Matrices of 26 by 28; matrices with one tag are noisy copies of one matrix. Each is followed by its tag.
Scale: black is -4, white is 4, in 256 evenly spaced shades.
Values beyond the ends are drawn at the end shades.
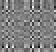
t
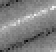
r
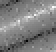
r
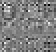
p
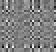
t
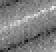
r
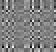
t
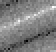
r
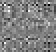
p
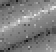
r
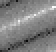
r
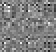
p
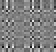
t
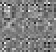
p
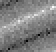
r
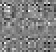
p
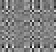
t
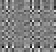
t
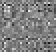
p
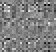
p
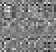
p
